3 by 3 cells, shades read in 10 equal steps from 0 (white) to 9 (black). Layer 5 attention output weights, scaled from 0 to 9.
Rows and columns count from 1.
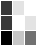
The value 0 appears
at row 1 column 3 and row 2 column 2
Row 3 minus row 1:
2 1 5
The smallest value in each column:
7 0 0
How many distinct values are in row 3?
3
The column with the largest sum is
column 1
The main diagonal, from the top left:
7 0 5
